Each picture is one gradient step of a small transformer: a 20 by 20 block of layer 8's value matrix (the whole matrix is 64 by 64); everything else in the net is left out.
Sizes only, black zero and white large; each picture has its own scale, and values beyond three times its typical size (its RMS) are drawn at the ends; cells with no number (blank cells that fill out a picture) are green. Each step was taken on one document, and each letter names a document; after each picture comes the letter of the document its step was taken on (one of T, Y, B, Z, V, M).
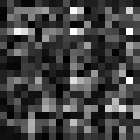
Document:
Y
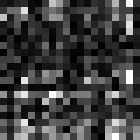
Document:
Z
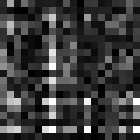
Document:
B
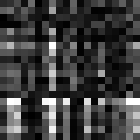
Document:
B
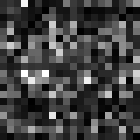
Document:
Y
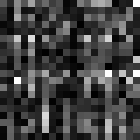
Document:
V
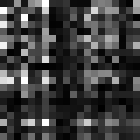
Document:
V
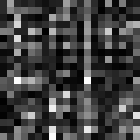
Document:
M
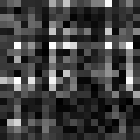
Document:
M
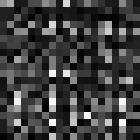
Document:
Y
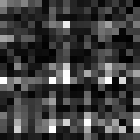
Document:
M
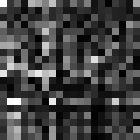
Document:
B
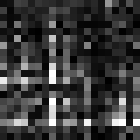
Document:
M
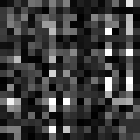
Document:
B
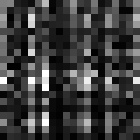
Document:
V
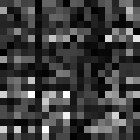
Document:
Z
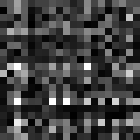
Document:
B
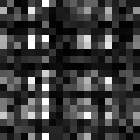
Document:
V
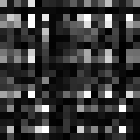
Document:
V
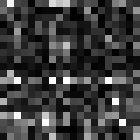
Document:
M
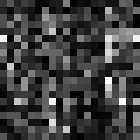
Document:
M
